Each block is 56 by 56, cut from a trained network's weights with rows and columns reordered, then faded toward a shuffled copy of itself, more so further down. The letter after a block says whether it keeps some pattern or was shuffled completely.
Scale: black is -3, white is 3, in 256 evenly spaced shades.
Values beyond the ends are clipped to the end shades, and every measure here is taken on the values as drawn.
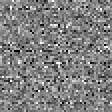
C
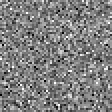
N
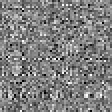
C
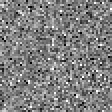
N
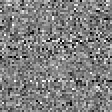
C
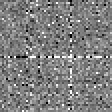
C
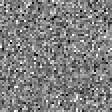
N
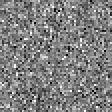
N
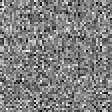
C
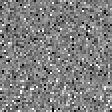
N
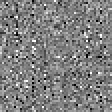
C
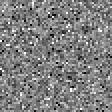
N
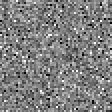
N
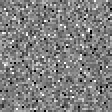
N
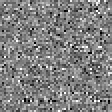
C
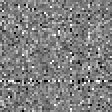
C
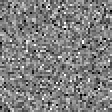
N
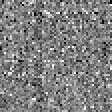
C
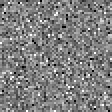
N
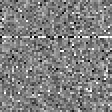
C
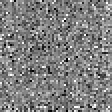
C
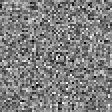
C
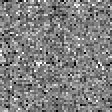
C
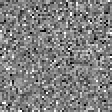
N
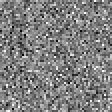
N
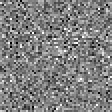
C
